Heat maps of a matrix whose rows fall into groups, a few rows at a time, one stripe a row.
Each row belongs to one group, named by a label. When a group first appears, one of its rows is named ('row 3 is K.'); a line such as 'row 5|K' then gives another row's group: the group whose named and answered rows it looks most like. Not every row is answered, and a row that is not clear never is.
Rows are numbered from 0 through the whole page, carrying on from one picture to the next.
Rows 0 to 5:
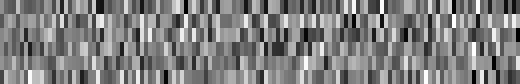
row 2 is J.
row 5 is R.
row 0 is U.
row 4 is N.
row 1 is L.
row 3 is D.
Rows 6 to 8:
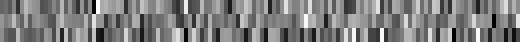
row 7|N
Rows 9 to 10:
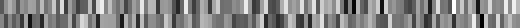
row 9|L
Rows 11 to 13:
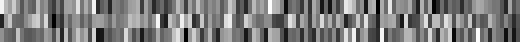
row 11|U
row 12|R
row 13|U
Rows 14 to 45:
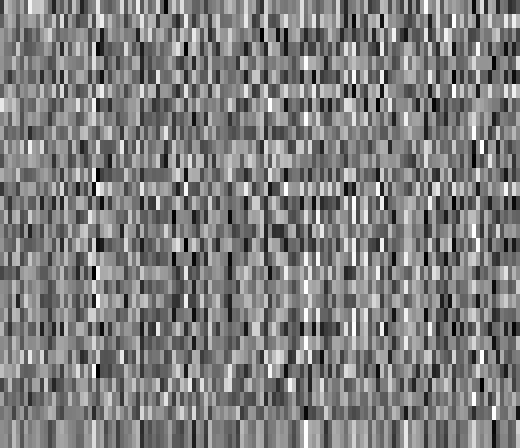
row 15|L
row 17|U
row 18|N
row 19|U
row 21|U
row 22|N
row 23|D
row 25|R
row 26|U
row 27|L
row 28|U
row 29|N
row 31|U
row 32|N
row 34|N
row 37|U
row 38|N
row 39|R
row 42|D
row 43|J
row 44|N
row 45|N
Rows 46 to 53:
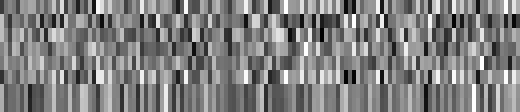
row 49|N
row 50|R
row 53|D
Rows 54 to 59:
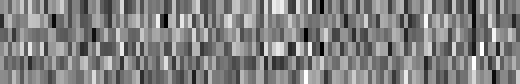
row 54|R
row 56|J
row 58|D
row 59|N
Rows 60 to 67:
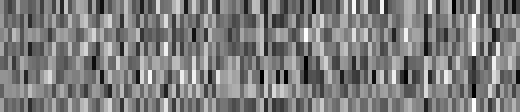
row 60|U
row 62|N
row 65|J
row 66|R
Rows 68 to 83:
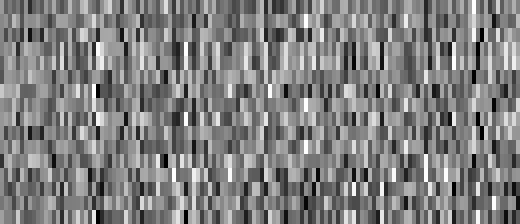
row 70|D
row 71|L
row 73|R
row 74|U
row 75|N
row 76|L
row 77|D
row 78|N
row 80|J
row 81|U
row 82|J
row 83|U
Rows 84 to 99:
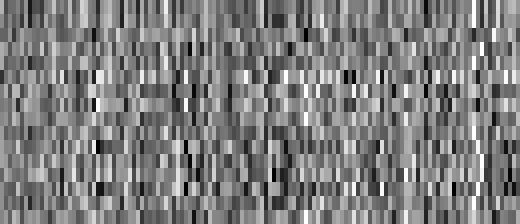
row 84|D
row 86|J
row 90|N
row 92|N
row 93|D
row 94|U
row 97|U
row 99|N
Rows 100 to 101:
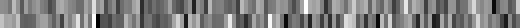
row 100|N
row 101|U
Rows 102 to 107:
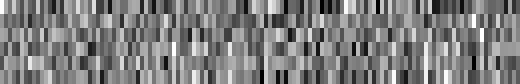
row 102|U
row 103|D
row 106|R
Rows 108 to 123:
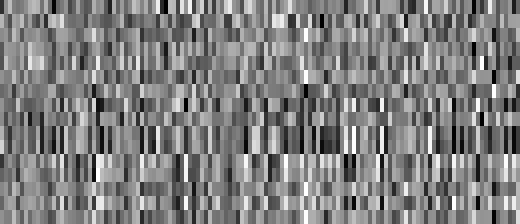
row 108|R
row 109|R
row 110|N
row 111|R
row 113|N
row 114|J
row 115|U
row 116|D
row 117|U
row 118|U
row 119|L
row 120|L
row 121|N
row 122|L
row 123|N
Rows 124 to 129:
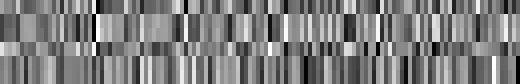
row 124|U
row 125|L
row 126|L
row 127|U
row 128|J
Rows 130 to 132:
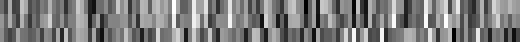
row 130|J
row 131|J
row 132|U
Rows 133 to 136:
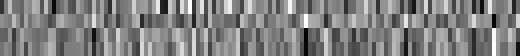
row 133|R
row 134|N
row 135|J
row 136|J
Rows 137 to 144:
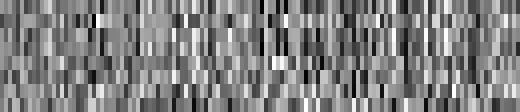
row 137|J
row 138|L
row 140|J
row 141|R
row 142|J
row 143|L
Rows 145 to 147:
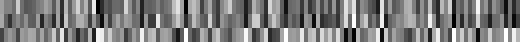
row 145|U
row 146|U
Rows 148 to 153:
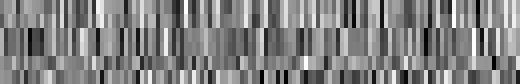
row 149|L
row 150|D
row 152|N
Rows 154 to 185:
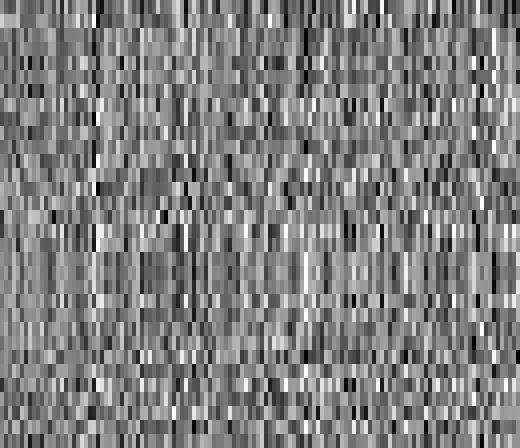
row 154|U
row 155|U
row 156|J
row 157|J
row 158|D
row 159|J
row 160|D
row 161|L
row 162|L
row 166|N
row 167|U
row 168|R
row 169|R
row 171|L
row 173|N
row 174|N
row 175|L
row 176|N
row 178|R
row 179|J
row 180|N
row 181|L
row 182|D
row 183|J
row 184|N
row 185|D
